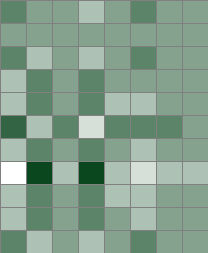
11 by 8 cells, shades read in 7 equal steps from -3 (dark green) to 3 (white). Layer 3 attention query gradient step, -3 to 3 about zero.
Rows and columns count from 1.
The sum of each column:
3 -5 0 -3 2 2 0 1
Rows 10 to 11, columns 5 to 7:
0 1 0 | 0 -1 0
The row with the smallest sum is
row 6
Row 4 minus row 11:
2 -2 0 -2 0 1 0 0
